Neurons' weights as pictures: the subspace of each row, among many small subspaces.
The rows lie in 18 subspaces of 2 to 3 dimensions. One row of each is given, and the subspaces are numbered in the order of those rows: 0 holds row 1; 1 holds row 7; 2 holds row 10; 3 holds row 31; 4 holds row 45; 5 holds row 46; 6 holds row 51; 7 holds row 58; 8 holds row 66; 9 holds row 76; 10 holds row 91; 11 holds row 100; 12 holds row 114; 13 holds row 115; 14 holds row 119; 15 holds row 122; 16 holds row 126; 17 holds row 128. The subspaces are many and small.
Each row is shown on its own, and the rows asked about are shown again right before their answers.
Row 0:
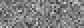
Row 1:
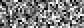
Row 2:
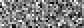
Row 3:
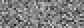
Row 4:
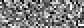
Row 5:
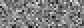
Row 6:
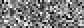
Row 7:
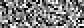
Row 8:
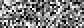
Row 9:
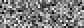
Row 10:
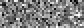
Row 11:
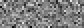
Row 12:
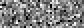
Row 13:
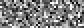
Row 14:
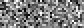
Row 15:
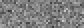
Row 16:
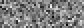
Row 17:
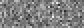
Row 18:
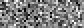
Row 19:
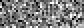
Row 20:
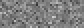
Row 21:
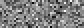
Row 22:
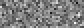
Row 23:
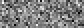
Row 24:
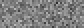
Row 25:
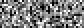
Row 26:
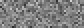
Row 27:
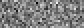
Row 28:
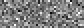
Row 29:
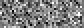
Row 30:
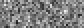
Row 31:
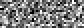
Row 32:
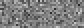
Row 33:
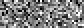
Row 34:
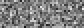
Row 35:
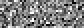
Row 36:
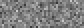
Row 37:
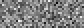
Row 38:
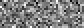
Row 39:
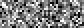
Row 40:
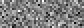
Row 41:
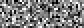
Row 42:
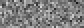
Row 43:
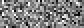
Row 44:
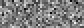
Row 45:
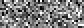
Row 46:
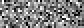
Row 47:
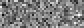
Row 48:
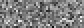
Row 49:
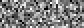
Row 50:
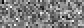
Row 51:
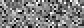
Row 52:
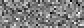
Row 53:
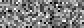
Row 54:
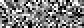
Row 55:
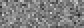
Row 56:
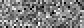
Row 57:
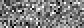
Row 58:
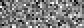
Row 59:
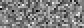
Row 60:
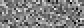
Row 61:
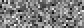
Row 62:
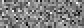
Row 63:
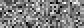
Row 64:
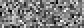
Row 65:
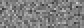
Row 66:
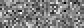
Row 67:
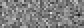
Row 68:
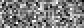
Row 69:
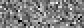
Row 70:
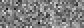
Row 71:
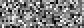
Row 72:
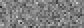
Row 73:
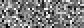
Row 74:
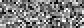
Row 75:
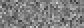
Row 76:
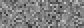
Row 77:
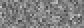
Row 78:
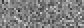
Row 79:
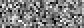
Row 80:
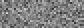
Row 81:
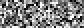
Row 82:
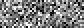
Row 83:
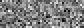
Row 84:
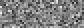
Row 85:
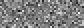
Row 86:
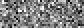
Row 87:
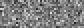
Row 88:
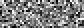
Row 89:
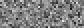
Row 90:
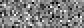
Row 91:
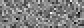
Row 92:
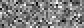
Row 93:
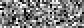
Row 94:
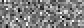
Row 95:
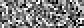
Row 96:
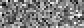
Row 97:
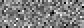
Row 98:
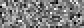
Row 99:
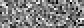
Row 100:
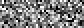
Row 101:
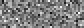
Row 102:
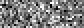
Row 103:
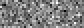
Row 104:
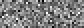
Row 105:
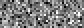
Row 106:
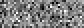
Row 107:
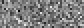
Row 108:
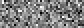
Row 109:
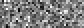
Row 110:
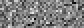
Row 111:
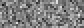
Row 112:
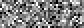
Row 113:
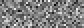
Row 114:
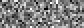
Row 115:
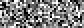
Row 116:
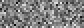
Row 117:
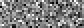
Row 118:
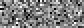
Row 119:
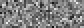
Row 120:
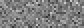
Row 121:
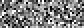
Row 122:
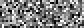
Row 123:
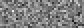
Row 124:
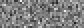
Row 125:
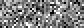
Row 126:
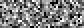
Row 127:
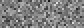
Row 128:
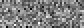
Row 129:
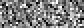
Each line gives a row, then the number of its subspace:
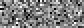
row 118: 11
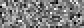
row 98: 10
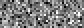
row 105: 5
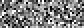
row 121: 7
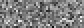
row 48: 14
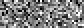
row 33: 4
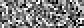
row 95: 1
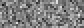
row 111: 1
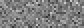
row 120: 6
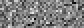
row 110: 3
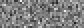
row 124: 3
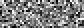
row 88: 15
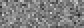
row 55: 2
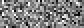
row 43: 5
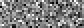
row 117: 7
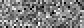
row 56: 17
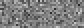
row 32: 11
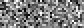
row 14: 13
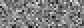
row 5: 6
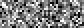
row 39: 6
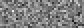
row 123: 3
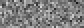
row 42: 14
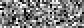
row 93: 11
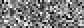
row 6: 10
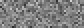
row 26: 12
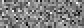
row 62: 5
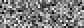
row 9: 2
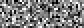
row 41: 3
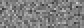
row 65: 5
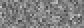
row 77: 10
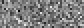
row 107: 16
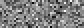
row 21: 9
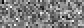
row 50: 4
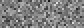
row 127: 0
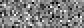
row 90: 13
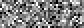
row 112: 9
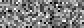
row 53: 8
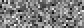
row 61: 2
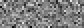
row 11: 12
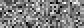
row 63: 8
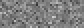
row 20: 9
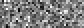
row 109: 5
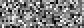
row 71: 15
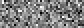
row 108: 4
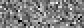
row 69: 16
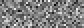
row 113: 0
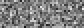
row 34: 3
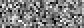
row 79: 15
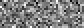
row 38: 12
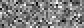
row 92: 9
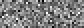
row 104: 7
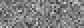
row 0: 8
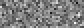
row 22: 10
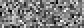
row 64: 15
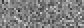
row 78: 16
